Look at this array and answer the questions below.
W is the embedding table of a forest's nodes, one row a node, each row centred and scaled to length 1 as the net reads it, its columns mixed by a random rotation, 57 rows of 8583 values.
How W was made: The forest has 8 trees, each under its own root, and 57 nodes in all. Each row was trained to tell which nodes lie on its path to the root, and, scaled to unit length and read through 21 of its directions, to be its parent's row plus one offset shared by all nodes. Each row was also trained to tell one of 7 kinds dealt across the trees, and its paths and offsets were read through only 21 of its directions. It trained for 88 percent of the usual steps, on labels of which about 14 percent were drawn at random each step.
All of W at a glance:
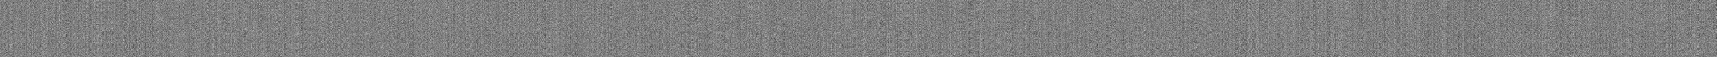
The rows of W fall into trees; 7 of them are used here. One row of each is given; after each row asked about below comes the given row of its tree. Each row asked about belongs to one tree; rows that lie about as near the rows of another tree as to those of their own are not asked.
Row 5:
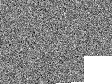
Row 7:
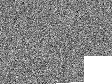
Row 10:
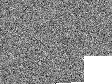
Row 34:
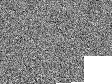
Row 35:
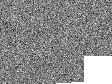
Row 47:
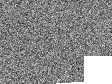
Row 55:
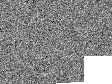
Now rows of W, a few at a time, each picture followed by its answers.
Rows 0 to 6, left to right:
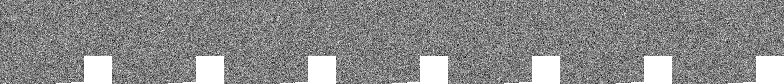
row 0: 35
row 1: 5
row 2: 34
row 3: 47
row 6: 35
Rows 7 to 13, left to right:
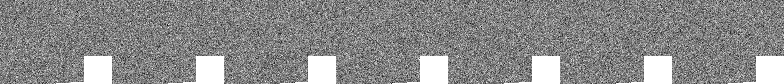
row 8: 5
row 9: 35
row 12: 7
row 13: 47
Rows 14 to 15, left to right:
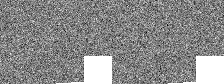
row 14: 35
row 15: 5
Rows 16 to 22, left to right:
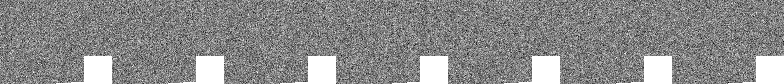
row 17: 7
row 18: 10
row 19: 35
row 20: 5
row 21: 34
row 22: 55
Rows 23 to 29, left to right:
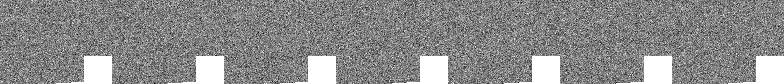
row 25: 5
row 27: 35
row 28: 55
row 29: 10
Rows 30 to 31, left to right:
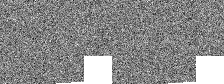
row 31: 47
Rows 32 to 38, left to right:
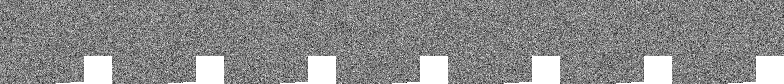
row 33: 34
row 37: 35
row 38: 5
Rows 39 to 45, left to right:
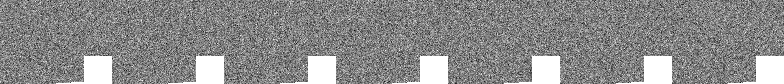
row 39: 47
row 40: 7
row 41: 35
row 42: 5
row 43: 47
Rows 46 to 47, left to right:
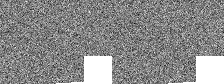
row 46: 47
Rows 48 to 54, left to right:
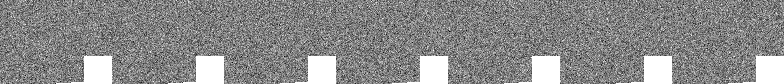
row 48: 10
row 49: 35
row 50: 5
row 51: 47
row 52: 5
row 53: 47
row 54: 47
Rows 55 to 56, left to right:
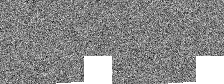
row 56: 34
